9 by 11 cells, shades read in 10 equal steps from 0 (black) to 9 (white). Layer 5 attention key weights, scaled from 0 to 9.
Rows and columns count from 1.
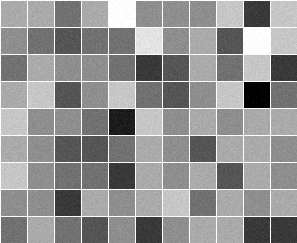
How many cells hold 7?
11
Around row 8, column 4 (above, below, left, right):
4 3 2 5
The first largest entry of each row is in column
5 10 10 2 1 1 1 7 2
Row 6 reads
6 5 3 3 4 6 5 3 6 6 5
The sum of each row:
62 58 48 51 57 52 53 57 45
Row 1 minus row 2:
1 2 1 2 5 -3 0 -1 4 -7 0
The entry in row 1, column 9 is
7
